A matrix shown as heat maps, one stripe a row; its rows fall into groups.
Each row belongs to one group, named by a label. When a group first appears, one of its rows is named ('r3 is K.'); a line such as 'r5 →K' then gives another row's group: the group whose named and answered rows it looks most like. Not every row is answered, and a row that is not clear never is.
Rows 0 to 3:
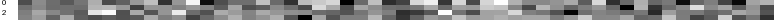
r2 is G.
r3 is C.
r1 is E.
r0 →E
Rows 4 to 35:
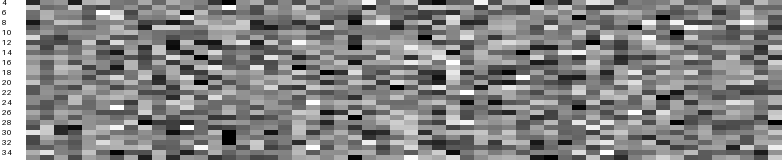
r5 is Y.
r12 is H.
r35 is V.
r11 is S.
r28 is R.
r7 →G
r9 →E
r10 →R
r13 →V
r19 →G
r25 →G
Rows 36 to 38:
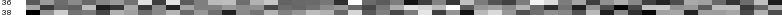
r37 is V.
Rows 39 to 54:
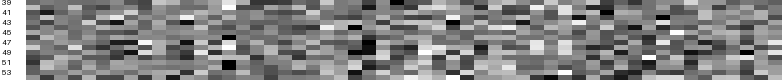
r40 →Y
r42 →G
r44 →E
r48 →Y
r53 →E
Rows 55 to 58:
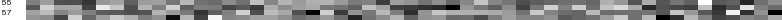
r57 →C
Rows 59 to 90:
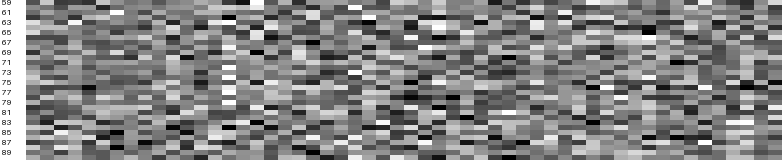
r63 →Y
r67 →C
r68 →Y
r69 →H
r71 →R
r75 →C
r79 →S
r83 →H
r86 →R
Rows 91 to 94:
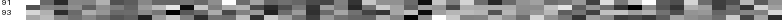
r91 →S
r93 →S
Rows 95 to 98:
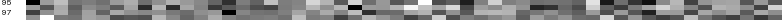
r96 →V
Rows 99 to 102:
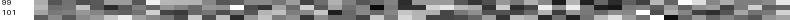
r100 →Y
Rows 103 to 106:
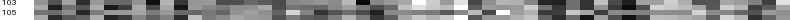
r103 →V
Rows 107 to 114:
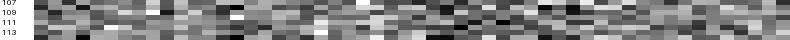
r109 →G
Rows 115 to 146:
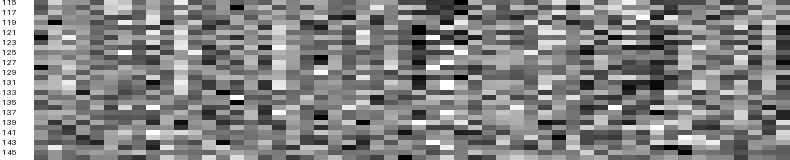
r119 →G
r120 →C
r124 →C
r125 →G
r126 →C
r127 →C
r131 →C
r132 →C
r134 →Y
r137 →C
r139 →V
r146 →E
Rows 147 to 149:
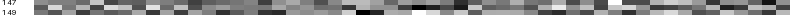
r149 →V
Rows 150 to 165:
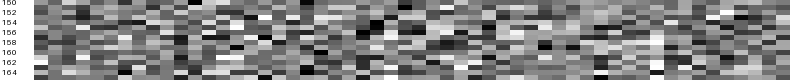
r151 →E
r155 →Y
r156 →E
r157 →H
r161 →Y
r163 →H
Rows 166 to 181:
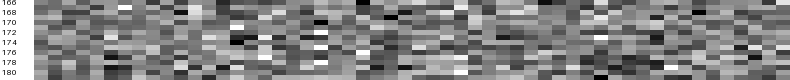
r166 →V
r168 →E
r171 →S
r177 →V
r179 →Y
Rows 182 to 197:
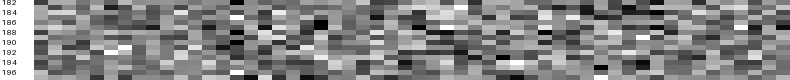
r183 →V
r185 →Y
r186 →C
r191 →H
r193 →R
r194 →E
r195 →E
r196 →S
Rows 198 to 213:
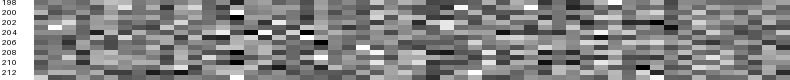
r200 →S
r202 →C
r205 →H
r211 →E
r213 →S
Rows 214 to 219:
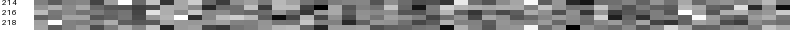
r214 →G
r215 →C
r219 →G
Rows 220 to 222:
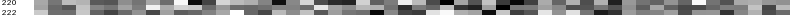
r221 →R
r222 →Y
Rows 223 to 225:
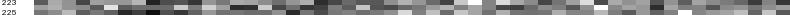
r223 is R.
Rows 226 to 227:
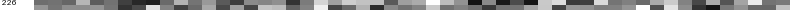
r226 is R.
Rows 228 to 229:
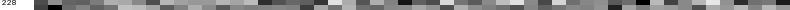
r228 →E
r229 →G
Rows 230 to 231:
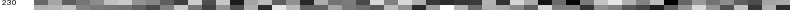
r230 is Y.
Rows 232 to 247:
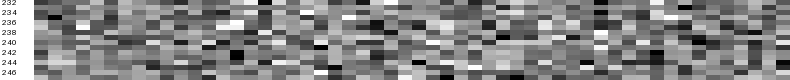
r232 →H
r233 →R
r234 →H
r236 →Y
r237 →Y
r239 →R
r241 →C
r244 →C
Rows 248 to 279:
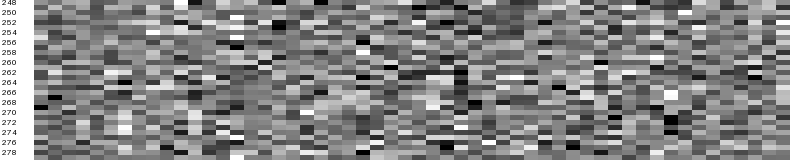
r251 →S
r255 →S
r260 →H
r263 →E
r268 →R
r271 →G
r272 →Y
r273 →G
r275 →Y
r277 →G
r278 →H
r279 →S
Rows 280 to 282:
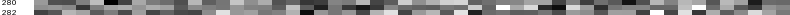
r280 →V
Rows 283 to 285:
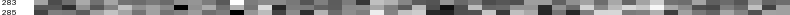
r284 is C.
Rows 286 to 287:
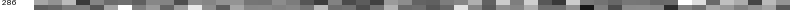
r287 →G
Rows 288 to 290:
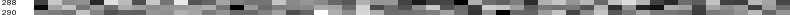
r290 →R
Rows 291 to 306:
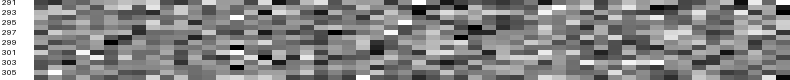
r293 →C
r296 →R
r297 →H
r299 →V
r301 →Y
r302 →H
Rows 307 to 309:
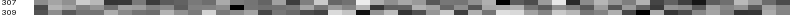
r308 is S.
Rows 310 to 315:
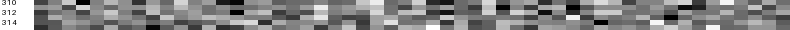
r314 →H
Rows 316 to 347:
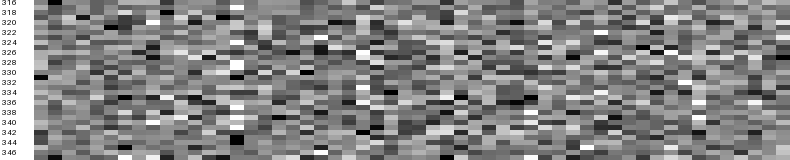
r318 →G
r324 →Y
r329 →Y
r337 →S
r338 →G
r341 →Y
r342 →E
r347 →G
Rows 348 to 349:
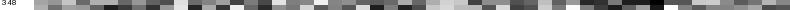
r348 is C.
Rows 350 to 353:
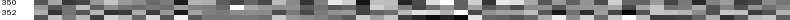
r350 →E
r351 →S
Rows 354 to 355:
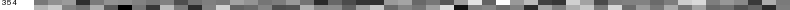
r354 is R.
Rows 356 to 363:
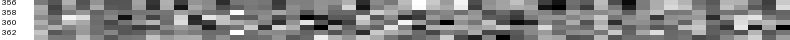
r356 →V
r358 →S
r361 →C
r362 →S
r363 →R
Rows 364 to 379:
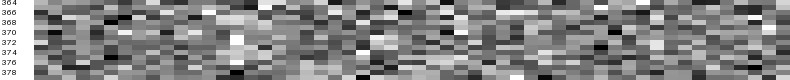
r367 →H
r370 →G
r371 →S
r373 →H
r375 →V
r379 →V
